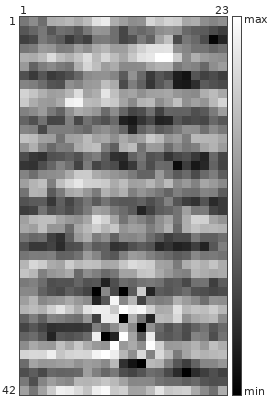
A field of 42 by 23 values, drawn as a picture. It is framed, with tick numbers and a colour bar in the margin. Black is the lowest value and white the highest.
Stripes running across repeat 9 times from top to bottom. The grain runs across in streaks. There is no overall slope. An odd patch, rougher than its surroundings, sits in the bottom middle. Values change most from cell to cell in the bottom middle.
